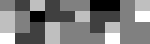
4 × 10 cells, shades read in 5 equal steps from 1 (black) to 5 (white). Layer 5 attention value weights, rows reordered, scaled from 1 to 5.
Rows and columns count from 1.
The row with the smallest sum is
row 1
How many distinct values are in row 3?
3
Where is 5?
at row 2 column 10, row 4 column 1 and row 4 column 8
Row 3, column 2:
3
